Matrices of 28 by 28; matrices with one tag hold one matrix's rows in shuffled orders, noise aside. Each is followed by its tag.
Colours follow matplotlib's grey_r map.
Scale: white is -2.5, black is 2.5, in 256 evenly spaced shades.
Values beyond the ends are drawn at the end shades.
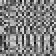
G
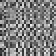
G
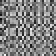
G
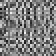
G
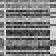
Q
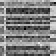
Q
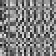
G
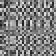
G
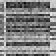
Q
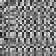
G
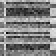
Q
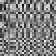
G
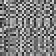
G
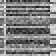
Q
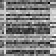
Q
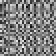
G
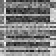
Q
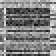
Q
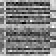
Q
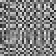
G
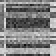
Q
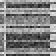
Q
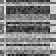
Q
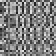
G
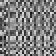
G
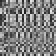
G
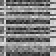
Q
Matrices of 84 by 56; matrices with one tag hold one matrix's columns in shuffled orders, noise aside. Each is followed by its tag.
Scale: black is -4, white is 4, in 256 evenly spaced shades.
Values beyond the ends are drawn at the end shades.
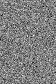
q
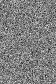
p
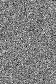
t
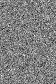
q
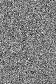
t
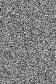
t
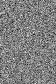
t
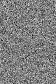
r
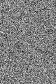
r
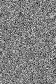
t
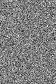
q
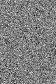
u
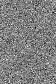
u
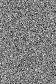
q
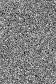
p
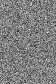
r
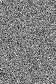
u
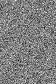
u
